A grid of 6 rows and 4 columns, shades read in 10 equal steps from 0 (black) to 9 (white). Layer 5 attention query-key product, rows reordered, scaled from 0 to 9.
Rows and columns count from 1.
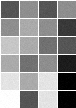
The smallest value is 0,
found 2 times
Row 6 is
9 3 8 0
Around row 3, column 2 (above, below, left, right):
6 4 7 4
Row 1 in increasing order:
3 3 5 5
